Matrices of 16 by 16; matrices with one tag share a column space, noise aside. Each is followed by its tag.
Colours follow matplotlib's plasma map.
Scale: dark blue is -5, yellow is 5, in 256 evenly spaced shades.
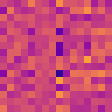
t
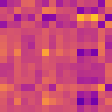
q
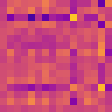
q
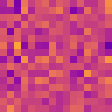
t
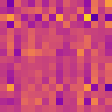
q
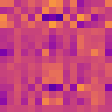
q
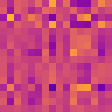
q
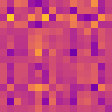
q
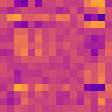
q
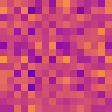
t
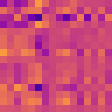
q
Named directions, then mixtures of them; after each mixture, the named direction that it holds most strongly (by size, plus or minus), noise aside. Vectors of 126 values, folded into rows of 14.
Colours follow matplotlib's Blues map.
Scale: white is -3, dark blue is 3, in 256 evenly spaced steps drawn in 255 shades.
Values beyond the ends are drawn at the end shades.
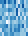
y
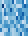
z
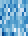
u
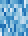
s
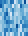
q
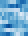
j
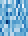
y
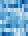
j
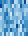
q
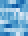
j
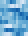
j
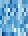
u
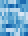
j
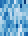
q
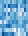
u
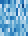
y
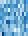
u
